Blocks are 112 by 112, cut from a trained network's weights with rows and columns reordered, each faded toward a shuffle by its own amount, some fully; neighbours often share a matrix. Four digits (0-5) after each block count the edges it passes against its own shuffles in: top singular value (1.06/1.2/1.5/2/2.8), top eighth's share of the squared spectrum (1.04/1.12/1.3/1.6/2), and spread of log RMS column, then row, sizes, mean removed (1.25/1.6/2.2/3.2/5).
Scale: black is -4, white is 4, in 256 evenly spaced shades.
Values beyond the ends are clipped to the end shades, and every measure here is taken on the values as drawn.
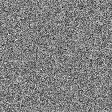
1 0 0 0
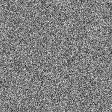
1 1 0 0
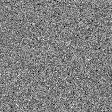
2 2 0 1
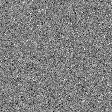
2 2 0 0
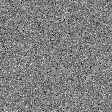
1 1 0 0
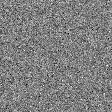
0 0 0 0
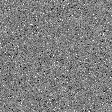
0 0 0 0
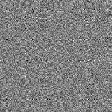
4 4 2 2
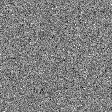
0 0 0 0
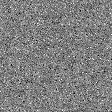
0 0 0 0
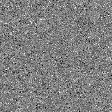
3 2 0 1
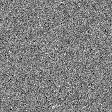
1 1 0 0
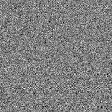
4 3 0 2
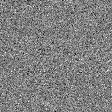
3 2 0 1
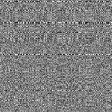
5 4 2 3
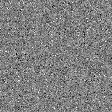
2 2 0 1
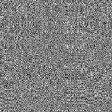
4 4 2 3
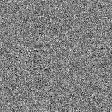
3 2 0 1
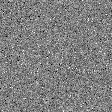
1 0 0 0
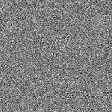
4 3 1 2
